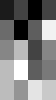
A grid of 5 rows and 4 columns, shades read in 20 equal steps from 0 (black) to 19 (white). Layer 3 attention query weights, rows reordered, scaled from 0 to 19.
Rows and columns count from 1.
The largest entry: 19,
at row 4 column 2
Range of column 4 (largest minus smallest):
13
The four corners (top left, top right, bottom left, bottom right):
2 5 14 15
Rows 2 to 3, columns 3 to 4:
7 18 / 5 10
